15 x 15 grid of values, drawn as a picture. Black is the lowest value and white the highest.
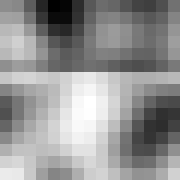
Seam: horizontal, 40% of the way down, the bottom part higher. Average level on the scale: 60%. Grain: blotchy.
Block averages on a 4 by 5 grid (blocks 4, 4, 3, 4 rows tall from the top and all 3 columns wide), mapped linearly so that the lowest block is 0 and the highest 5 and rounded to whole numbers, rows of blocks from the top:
3 0 1 2 2 / 3 3 3 2 2 / 2 4 5 3 0 / 4 3 4 2 2
